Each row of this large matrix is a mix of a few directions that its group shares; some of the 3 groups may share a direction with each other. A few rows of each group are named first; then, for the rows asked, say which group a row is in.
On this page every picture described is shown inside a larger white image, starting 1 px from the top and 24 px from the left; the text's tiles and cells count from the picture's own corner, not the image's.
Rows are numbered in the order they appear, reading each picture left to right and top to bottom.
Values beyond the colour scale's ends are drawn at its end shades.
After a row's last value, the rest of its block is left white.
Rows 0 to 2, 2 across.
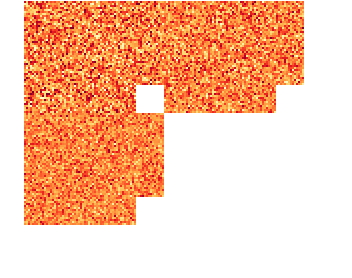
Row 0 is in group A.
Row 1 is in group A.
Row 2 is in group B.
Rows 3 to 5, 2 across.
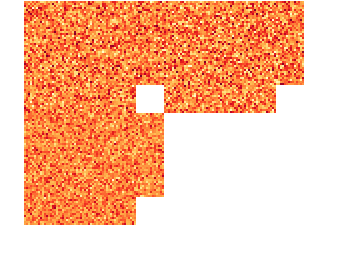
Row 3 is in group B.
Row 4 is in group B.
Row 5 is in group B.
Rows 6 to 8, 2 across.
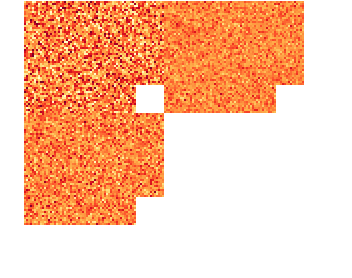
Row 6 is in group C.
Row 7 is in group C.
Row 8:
A
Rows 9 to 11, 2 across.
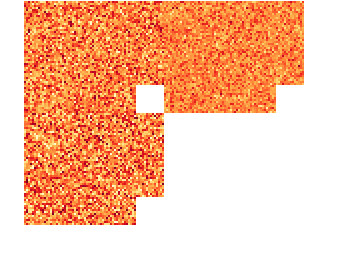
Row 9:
B
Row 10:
B
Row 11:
C
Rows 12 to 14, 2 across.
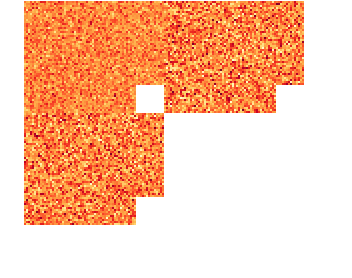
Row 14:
C
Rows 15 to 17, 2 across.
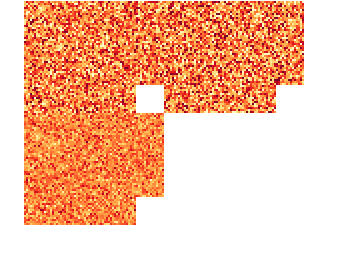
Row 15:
B
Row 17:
C
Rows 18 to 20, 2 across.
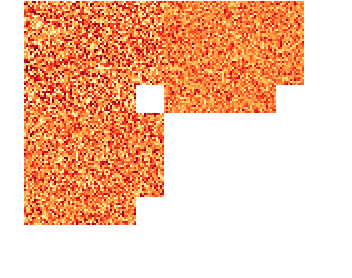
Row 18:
C
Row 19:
C
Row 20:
B
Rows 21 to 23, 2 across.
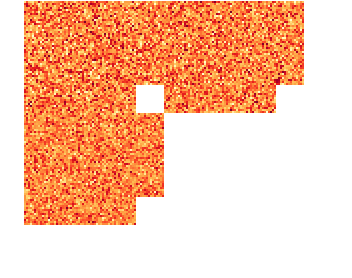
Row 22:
B
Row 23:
A
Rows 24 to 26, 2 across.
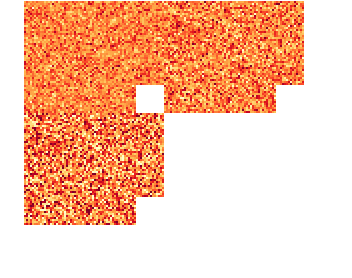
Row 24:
B
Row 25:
C
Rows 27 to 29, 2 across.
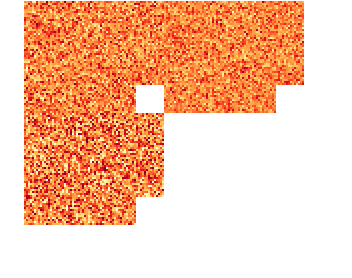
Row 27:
C
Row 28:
A
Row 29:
A
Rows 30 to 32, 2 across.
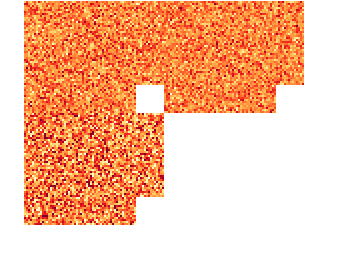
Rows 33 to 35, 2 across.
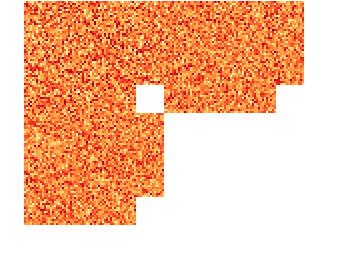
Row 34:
B
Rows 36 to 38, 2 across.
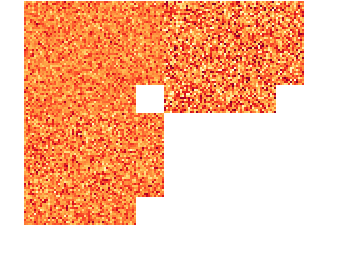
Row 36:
C
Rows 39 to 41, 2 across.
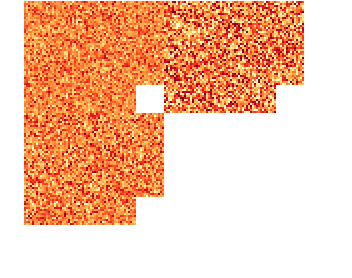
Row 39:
A
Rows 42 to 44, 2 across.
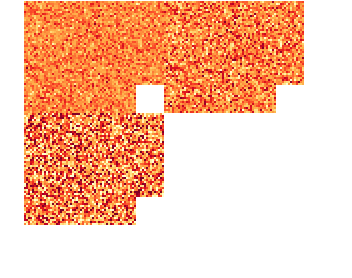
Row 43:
C
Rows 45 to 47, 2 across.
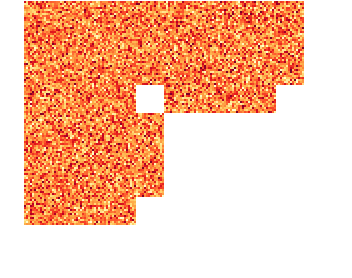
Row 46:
A
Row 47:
B
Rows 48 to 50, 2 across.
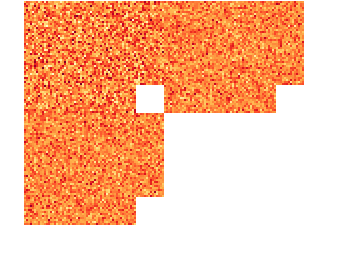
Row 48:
B
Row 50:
A
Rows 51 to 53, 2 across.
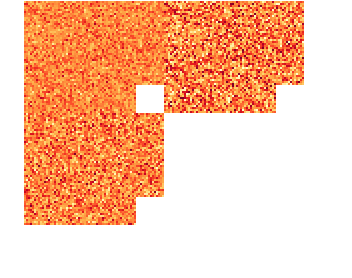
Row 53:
A
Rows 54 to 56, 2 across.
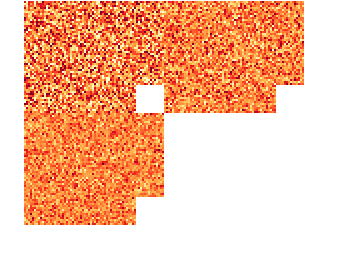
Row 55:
C
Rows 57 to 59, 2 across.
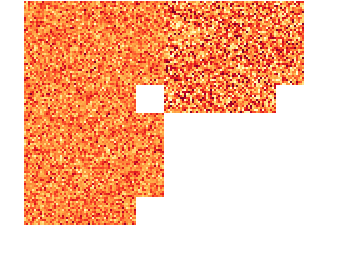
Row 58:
C
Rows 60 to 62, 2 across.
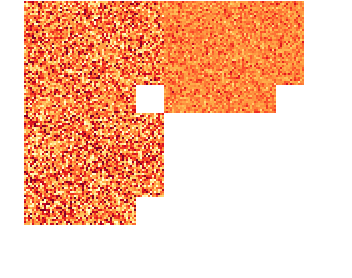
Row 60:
C
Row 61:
C
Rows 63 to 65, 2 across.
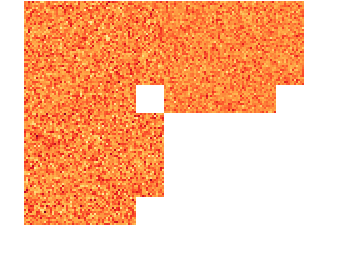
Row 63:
B
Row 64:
A
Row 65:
C
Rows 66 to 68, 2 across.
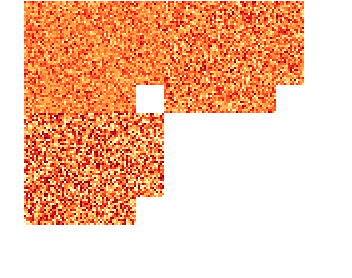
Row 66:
C
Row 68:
B
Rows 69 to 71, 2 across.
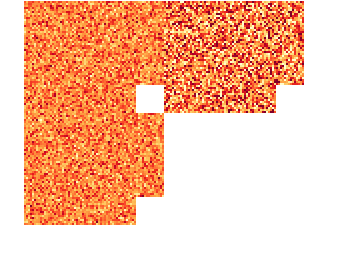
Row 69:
B
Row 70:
B
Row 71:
B
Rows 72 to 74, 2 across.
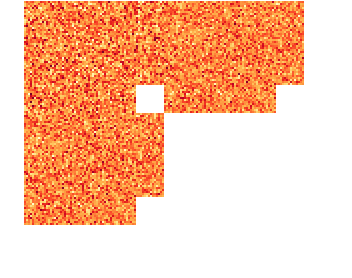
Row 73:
A
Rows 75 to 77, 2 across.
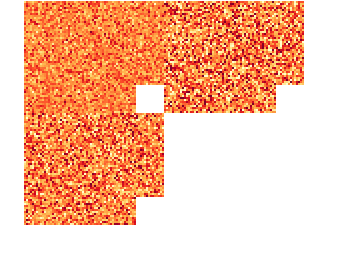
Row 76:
C
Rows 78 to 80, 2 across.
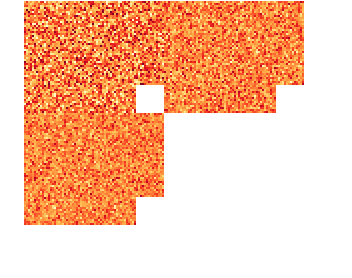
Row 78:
B
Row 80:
B
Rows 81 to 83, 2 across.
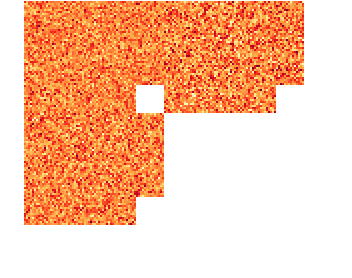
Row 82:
B
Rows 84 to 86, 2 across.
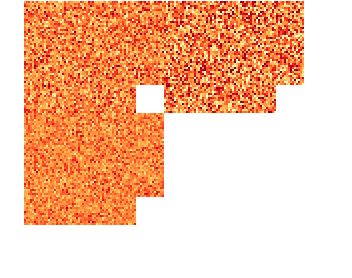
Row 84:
B
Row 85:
A
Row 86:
A
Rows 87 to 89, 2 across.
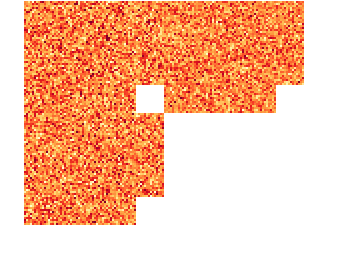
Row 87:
B
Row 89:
A
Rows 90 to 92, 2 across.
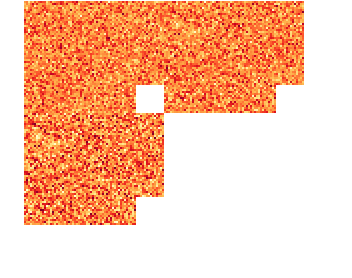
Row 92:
C
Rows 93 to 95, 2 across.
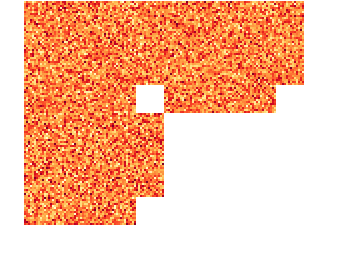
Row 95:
B
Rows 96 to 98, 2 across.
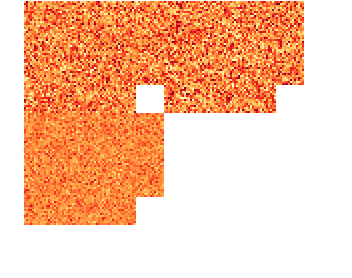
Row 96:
A
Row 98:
A
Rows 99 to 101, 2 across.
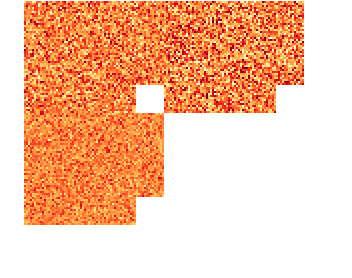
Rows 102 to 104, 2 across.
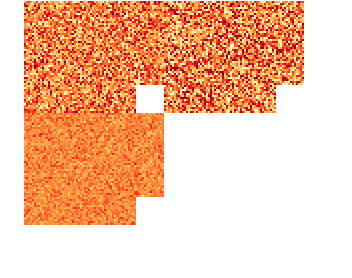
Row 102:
B
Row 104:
B
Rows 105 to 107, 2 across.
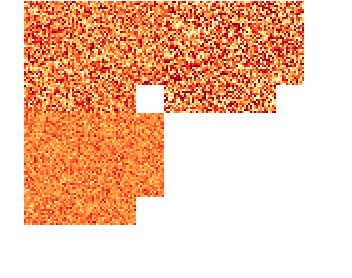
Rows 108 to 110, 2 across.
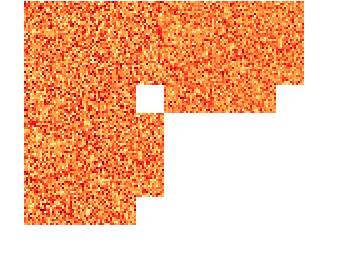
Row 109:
A
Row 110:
C
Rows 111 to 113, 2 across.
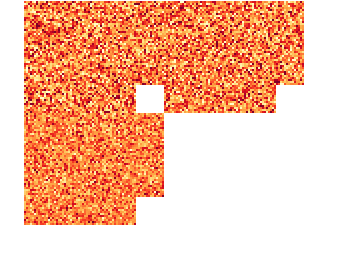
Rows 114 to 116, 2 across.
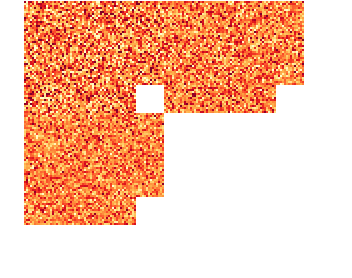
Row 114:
A
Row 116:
C
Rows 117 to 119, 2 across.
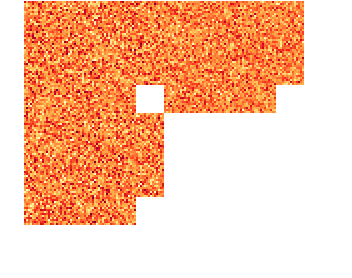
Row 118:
C
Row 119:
A
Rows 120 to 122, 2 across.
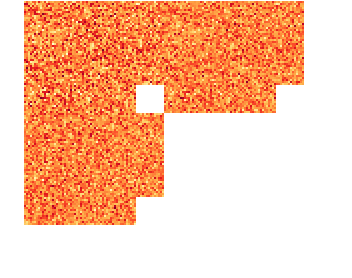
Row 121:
C
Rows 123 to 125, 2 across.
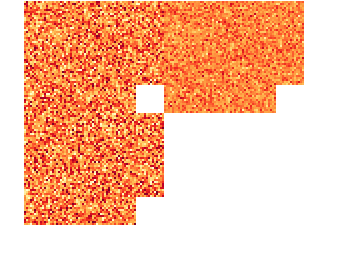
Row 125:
A
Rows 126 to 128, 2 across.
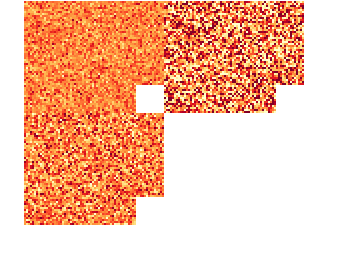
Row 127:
C
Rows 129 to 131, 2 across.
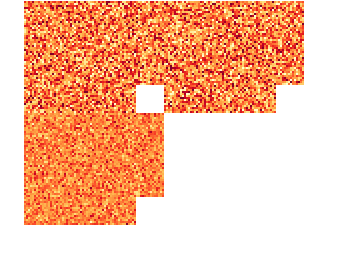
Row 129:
B
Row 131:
B
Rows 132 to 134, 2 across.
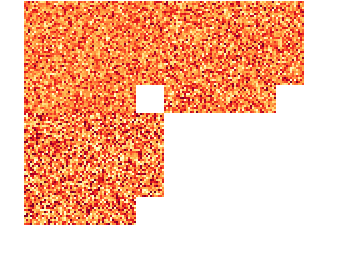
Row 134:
A
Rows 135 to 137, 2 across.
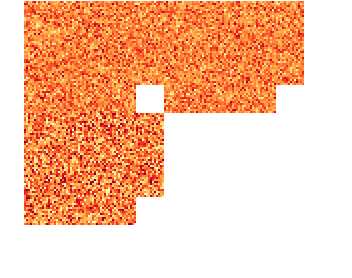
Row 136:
A
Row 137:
A
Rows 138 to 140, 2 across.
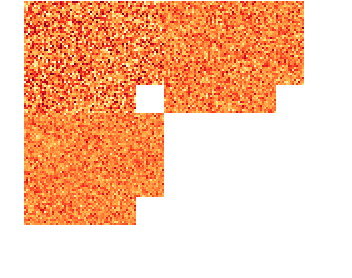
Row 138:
B
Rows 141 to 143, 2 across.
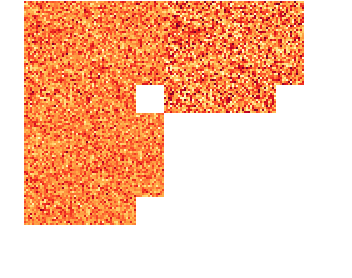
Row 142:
C
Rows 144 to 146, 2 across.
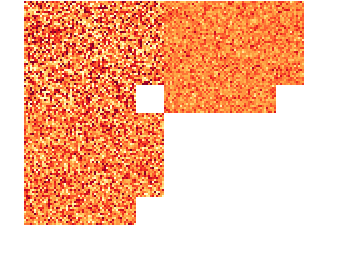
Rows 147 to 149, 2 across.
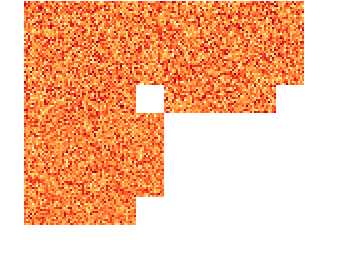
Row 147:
B
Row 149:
C
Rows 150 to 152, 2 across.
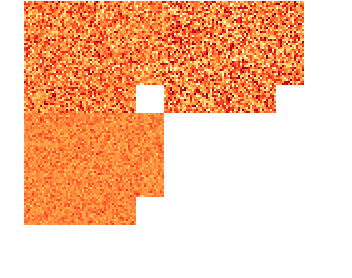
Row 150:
B
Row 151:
A
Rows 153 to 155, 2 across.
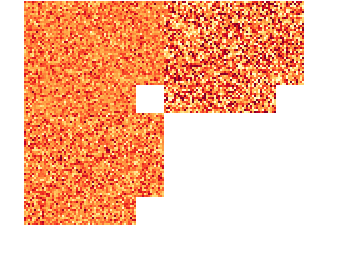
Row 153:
C
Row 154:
C
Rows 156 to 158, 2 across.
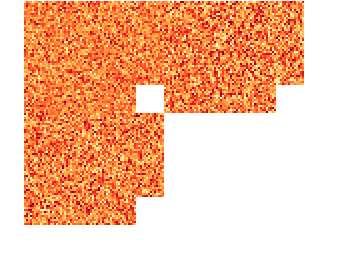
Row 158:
A
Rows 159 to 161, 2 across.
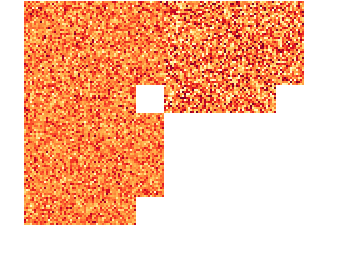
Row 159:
B
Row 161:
A
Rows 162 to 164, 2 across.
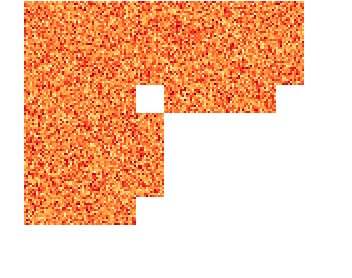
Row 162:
B
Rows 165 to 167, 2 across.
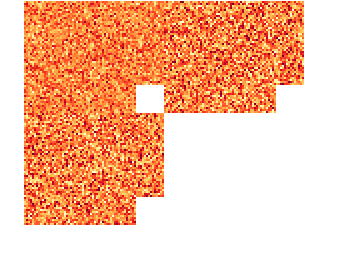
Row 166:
B
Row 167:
C
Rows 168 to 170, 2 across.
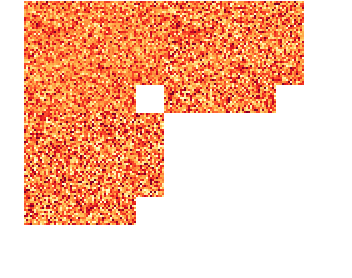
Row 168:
C
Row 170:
A
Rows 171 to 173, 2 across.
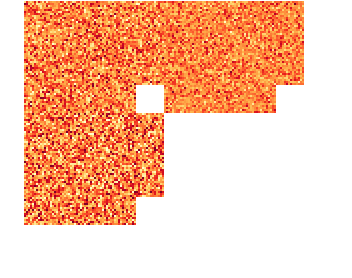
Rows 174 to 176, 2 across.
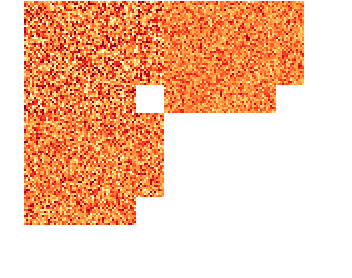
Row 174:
B
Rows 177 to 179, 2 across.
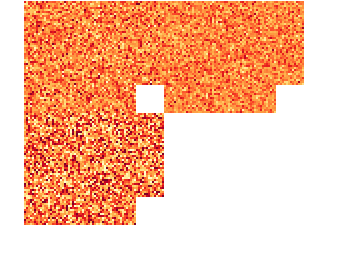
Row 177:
A
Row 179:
A
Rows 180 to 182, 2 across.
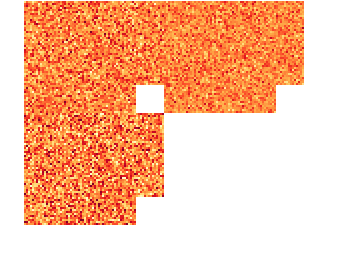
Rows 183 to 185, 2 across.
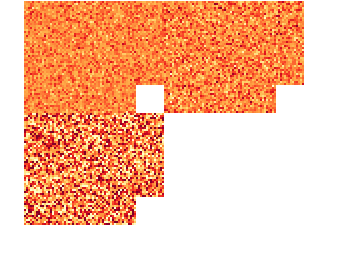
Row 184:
B
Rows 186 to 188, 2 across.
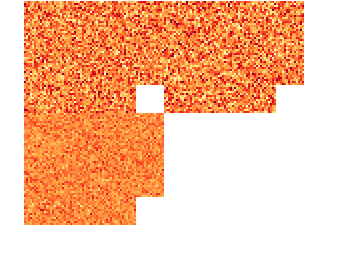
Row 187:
C
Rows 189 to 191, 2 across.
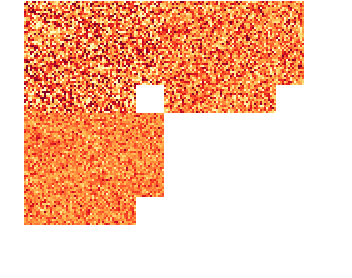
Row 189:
C
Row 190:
B
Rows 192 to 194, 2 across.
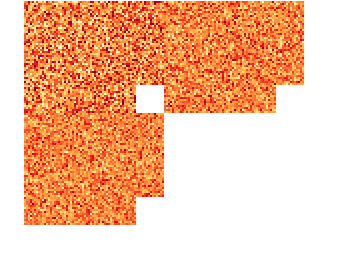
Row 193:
C
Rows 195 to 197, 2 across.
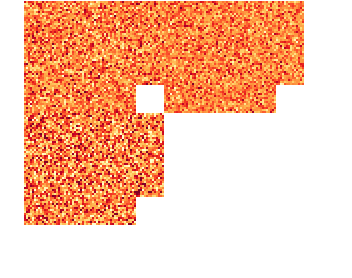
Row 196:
B
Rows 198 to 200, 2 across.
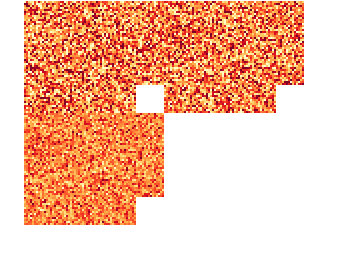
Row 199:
A
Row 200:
A
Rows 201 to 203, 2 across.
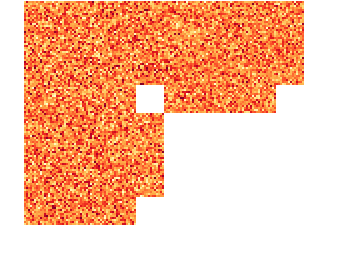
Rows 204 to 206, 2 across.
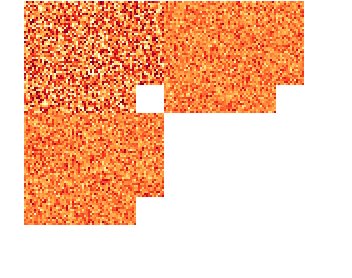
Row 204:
B
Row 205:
A
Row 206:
A
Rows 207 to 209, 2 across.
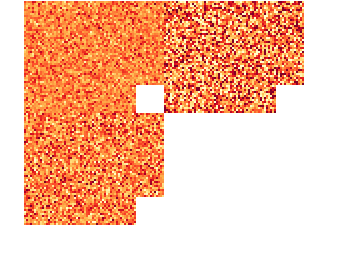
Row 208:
B
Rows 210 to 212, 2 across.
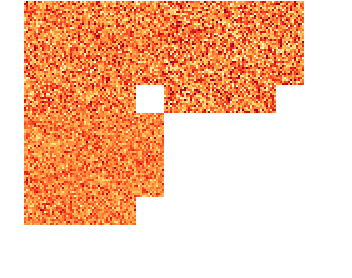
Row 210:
A
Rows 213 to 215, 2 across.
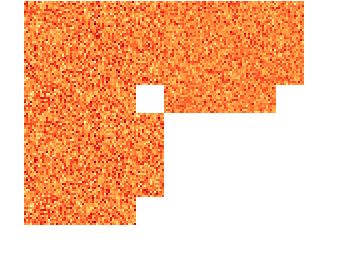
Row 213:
A
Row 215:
A
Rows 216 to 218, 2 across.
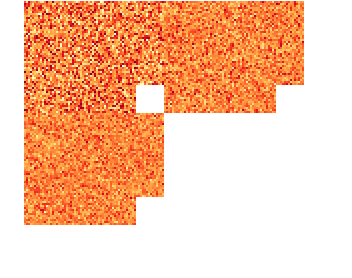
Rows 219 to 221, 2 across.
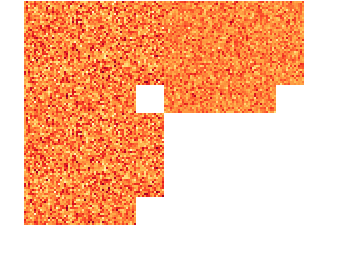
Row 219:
A
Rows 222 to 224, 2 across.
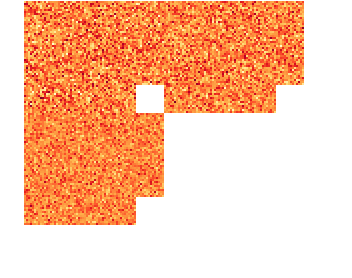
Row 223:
A
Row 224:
A
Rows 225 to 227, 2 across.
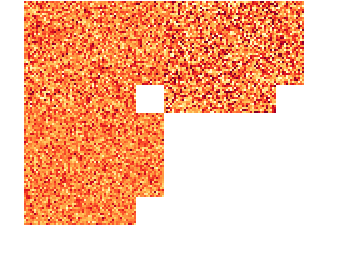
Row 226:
C
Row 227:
A
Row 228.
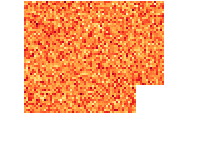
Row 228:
C
